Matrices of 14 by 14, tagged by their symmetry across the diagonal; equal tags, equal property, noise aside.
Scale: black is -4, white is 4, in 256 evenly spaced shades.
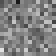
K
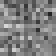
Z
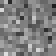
Z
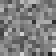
Z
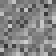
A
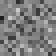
A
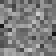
K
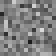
Z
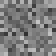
A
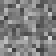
Z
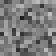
K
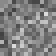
A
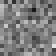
K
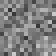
A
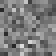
K
